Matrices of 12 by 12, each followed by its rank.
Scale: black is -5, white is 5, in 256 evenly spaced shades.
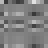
one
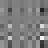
one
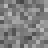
full rank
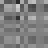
one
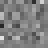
two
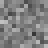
full rank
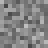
full rank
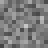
full rank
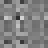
two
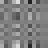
one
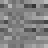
two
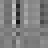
one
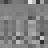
two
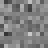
two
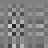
one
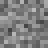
full rank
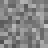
full rank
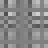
one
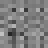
two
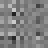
two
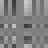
one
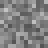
full rank
